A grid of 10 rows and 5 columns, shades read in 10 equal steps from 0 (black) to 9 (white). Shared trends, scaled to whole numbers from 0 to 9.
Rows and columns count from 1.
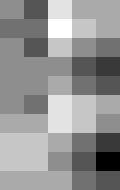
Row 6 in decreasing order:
8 7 6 5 4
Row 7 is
6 6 8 7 5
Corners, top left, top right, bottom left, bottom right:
5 6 6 3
